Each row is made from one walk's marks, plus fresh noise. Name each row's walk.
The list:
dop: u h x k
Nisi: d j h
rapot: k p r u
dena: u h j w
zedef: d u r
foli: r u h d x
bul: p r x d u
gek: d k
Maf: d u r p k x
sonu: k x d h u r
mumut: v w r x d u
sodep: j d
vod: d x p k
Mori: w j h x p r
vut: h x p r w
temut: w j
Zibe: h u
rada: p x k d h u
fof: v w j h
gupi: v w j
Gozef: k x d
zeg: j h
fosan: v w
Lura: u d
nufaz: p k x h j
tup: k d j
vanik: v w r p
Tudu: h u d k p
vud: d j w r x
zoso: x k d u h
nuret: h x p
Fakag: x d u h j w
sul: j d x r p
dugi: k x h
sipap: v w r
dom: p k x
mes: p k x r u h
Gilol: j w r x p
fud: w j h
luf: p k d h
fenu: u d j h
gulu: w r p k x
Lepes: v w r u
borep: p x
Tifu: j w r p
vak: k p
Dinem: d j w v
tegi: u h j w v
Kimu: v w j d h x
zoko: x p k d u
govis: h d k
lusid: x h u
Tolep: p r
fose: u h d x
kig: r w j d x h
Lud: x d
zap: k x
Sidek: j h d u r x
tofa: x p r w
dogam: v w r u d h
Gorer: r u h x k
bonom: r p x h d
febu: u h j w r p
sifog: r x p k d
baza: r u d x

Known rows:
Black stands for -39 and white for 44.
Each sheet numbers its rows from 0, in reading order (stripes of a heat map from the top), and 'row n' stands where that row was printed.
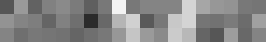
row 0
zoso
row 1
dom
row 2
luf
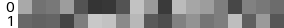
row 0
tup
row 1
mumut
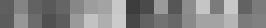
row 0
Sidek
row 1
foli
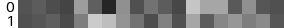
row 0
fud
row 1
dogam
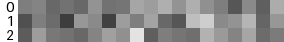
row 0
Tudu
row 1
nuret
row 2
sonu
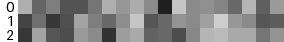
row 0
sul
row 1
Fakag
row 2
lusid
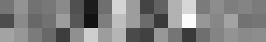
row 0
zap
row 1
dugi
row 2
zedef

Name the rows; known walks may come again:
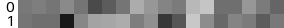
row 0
govis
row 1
tofa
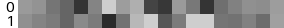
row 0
zedef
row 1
dom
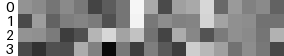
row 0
Gozef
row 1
zoso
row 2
bul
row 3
fof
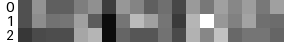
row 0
Zibe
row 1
dugi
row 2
tegi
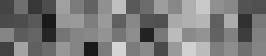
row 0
Fakag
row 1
Mori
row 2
Gilol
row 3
dop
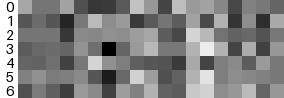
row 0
tup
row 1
febu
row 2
gulu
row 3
nufaz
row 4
Lepes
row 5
zap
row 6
nuret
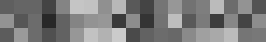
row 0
mumut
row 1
Tifu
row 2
foli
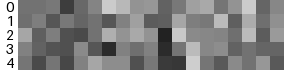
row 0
bonom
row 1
fenu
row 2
sul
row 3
temut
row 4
sipap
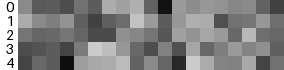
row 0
vud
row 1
gek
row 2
Nisi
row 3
dogam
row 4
vut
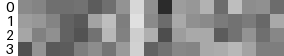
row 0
Lud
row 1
Maf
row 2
sifog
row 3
fose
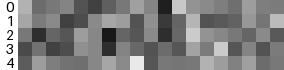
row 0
sodep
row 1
Tolep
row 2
gupi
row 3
dena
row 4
sonu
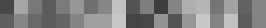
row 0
Gorer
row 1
Sidek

